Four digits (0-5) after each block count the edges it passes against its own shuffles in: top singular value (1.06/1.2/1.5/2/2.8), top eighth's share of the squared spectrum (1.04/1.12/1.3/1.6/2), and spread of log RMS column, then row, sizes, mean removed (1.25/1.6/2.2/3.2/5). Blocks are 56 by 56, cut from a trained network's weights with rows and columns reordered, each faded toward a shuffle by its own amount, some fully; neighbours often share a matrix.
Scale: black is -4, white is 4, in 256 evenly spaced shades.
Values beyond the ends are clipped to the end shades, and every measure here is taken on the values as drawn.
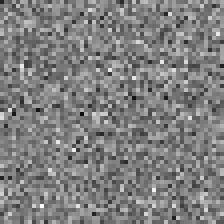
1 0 0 0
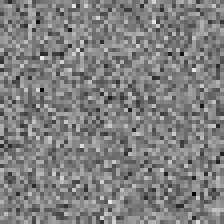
0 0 0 0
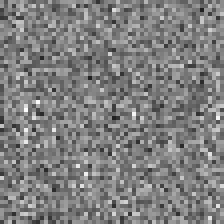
2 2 1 1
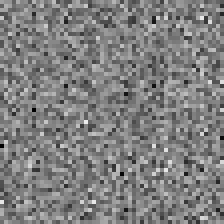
2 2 2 1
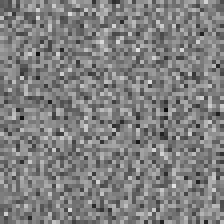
2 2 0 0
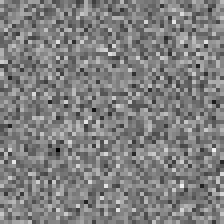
0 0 0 0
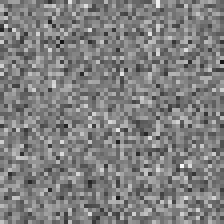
2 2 1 1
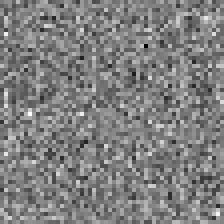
2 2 1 1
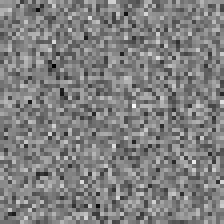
0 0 0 0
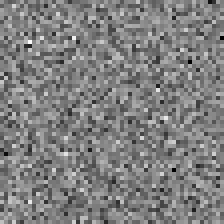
0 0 0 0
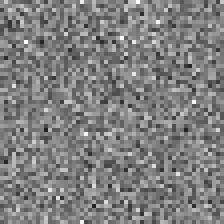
0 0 0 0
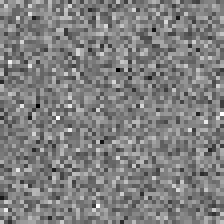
1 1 0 0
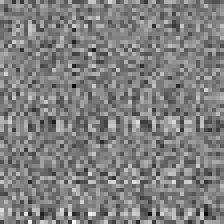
4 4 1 3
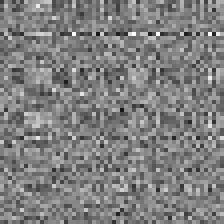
4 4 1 3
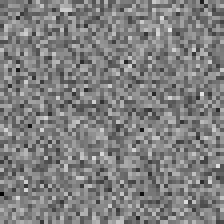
1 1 0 0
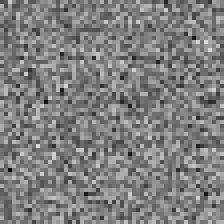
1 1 0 0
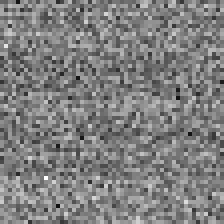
2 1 0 0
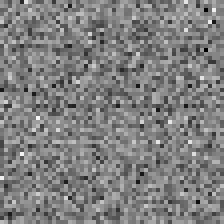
2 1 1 0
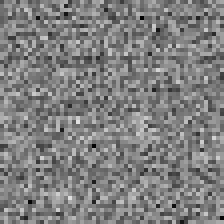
2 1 0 0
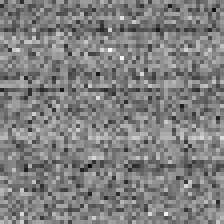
3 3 0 1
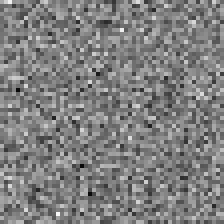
3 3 0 1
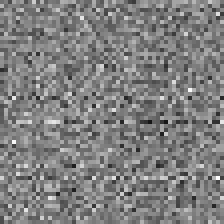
4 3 0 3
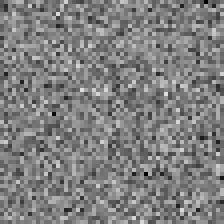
2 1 0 1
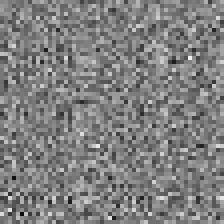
4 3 0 2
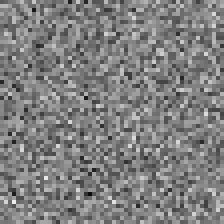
1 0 0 0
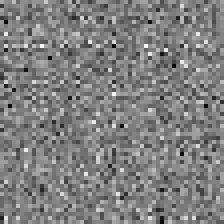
3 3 1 1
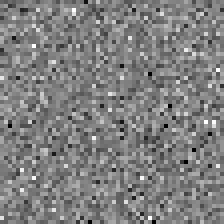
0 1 0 0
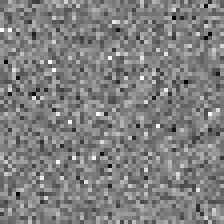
0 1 0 0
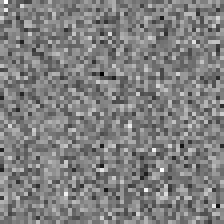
1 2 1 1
